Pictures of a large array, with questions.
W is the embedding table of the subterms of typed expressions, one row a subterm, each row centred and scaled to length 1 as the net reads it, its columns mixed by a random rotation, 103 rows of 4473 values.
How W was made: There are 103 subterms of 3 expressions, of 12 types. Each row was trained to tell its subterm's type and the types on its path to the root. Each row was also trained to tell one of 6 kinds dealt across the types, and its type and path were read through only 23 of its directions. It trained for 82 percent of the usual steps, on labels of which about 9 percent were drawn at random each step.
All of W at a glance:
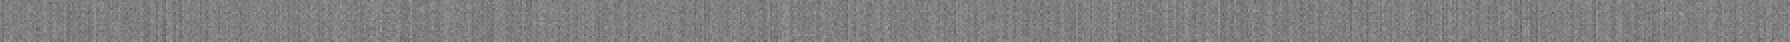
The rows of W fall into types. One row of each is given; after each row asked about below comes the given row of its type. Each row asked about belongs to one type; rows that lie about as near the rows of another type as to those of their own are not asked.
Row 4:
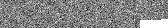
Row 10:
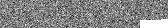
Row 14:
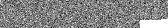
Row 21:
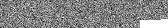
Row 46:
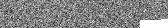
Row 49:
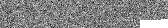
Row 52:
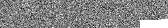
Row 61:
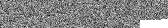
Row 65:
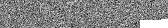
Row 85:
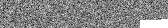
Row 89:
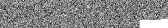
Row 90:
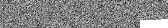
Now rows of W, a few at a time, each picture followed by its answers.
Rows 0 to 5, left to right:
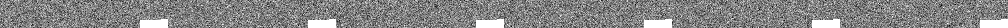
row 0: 85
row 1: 46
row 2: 49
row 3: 52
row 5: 21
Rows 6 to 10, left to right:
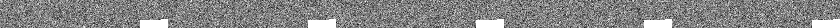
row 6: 49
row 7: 52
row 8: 14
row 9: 21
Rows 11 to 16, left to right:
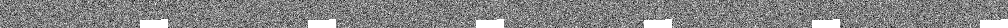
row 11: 49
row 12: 21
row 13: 4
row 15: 61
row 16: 49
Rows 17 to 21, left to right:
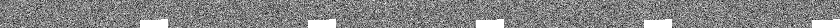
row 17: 90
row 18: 4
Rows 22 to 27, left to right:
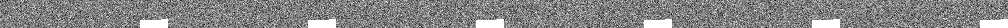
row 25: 4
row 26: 85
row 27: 89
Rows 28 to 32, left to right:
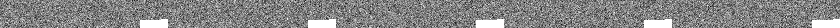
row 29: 85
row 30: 65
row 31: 90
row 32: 90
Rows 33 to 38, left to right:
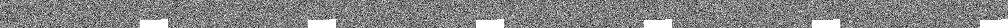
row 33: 4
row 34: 52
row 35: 52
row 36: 14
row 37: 21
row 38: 4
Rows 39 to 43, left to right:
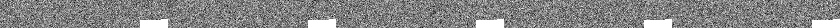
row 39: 49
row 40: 90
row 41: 4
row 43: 46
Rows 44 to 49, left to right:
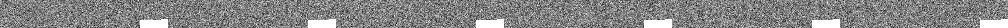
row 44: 14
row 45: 46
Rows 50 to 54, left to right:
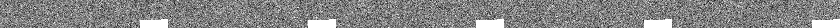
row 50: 10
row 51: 21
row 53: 85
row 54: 52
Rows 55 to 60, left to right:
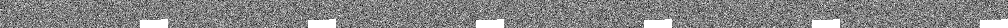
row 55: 89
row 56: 10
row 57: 46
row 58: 90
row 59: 46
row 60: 46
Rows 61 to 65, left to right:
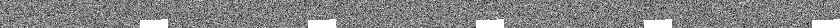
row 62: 52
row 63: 90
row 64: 10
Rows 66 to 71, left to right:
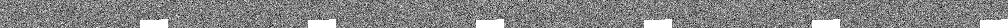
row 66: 65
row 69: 85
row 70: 21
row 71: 90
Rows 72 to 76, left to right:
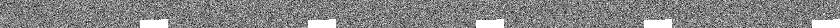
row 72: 65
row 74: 52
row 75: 90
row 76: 10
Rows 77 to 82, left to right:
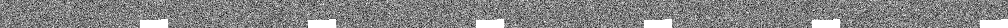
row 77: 52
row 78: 49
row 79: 4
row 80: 89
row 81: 14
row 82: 89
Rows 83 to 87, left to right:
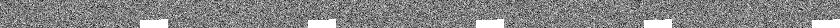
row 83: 52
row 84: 61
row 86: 21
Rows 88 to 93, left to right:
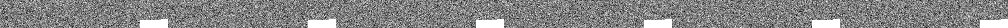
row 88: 89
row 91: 4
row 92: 10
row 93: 46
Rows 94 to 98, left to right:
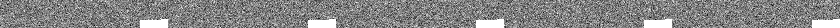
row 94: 46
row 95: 90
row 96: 89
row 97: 4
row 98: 49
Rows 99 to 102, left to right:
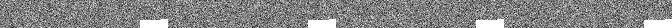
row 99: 61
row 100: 61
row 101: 14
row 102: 14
